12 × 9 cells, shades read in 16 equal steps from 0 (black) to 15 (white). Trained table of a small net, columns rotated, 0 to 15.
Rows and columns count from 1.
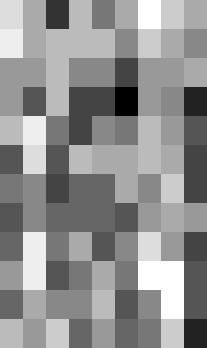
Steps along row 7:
up down up same up down up down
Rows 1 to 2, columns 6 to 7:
10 15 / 8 12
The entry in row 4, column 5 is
4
